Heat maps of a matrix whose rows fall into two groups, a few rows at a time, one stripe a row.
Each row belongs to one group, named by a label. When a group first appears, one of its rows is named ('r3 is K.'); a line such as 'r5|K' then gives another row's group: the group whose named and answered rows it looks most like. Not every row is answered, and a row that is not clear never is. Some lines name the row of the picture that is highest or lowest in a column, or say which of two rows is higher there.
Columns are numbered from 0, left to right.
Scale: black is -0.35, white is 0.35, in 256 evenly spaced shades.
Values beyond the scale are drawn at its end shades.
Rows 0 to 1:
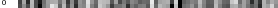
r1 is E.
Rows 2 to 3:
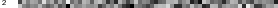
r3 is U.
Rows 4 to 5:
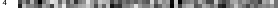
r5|E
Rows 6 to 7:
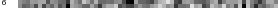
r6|U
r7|U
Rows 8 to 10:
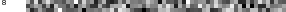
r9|U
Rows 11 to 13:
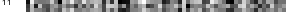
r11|E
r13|E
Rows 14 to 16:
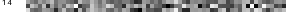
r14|U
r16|U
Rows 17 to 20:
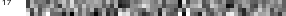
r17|E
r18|E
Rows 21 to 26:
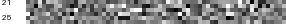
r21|U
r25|E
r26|U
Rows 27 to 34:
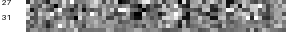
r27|E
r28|U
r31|U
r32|E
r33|E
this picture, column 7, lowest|28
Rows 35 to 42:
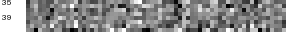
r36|E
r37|U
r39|E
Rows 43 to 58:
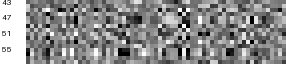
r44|U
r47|U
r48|U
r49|E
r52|E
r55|E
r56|E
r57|E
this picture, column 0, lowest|56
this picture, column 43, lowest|51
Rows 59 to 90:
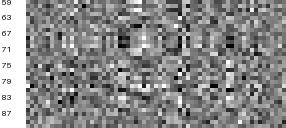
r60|E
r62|E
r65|U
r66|E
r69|E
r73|U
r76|E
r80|U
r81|E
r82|U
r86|E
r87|E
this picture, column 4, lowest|80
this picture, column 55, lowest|61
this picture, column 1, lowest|80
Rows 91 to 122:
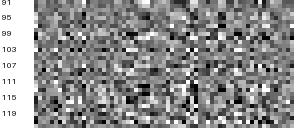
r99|E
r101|U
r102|U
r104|E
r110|E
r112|U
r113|U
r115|E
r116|E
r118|E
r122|U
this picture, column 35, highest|121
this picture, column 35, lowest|107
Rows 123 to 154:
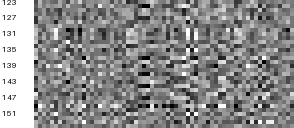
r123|E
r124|U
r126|U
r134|E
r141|U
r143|E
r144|U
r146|U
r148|E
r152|E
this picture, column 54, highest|153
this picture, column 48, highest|130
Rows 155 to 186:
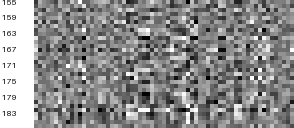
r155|E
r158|E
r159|U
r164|U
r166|U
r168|U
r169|U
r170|E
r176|E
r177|E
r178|U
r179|U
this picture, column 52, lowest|182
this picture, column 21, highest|157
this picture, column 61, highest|160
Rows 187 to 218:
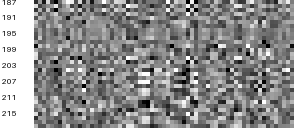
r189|E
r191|E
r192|U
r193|U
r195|E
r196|E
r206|E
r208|U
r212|U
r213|U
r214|E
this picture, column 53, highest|198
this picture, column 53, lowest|200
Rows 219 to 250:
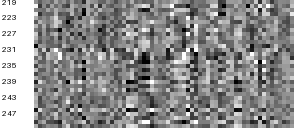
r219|U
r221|U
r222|U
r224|E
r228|U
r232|U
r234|U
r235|E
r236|U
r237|U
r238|U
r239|E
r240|U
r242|U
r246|E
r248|U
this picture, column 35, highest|234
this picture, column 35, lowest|224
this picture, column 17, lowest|231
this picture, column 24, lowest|239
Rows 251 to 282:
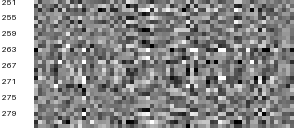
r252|E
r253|U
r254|U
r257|E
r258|U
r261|U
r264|U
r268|E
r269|E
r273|U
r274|U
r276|E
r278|U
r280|U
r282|E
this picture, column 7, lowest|281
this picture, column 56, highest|271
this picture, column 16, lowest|253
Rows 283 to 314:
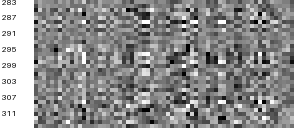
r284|U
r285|E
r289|U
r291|U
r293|U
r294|E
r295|E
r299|U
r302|E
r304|E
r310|U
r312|U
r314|E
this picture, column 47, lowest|312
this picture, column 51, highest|309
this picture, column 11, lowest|309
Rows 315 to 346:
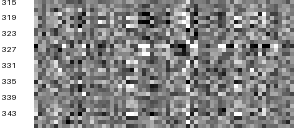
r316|U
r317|E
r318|U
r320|U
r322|E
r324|U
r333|U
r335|E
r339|U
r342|U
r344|E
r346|E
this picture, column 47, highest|326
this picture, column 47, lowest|342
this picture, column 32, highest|326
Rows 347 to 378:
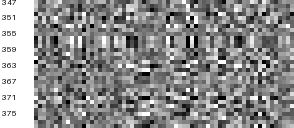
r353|E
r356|E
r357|E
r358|E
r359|U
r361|U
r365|U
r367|U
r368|E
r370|U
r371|U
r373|U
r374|E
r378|U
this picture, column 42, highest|376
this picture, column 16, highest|371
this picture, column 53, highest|363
